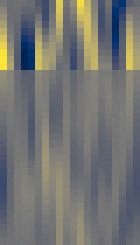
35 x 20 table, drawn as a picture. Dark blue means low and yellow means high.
The bottom part is calmer, past a seam about 30% of the way down. A few values lie far out on both sides of the bulk. The grain runs up and down. There is no overall slope.
